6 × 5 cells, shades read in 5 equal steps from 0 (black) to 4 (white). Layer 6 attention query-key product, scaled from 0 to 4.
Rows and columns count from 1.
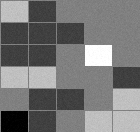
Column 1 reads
3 1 1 3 2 0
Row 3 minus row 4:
-2 -2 0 2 1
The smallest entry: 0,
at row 6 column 1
